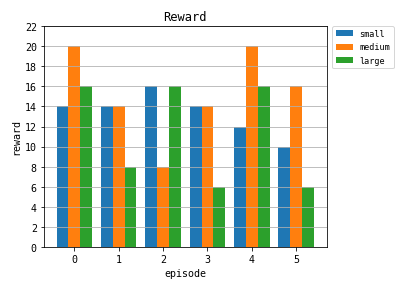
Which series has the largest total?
medium
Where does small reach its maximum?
2
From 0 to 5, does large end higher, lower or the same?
lower
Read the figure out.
Title: Reward
x-axis: episode, ticks 0 1 2 3 4 5
y-axis: reward, ticks 0 2 4 6 8 10 12 14 16 18 20 22
Legend: small, medium, large
Values:
small: 14 14 16 14 12 10
medium: 20 14 8 14 20 16
large: 16 8 16 6 16 6
